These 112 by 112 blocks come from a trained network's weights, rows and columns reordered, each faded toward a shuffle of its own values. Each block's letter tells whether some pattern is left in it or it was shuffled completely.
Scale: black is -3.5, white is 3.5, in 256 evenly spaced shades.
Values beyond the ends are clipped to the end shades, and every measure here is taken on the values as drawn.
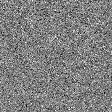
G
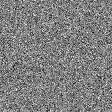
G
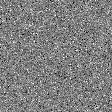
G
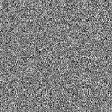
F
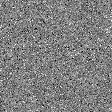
G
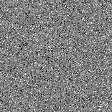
G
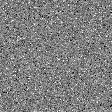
G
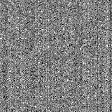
F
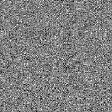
F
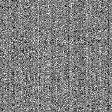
F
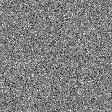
G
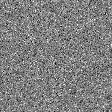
G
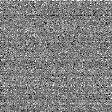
F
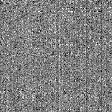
F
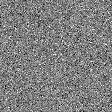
G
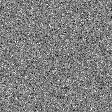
G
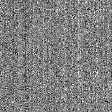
F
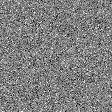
G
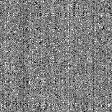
F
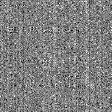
F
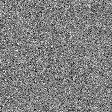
G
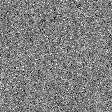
G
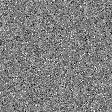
G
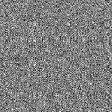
F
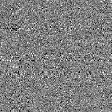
F
